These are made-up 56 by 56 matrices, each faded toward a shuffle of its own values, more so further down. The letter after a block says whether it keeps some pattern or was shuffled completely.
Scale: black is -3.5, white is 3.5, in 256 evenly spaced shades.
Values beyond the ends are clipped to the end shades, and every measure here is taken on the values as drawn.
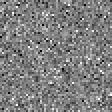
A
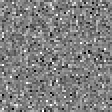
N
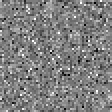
A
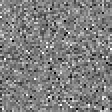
N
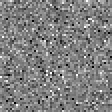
N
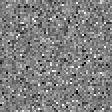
N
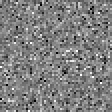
A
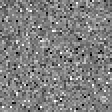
A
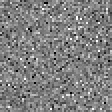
A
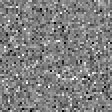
A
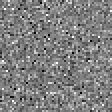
A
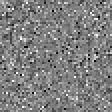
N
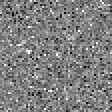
A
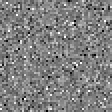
N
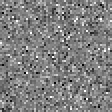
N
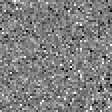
A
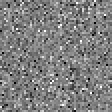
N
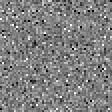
N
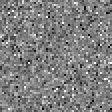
A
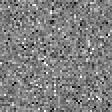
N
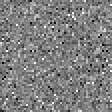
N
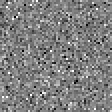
A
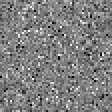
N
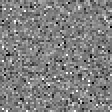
A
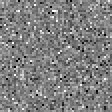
A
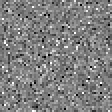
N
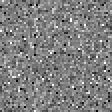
A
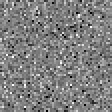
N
